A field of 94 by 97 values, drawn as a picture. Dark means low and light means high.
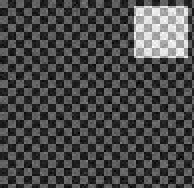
Ninth with the highest average: top right. Odd patch: higher, in the top right. Average level on the scale: 30%.
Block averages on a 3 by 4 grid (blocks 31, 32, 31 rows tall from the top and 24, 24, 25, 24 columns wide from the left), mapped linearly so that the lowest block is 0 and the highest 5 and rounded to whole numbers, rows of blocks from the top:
0 0 1 5 / 0 0 0 0 / 0 0 0 0
